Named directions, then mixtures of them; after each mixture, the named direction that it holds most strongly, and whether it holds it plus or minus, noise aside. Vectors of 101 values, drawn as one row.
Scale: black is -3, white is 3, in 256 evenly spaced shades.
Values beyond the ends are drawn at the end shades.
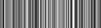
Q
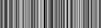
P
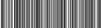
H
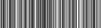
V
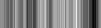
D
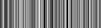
P, plus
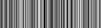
P, plus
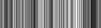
D, plus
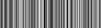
P, plus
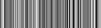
Q, minus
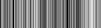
H, minus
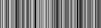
V, minus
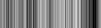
D, plus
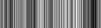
D, plus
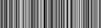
P, plus
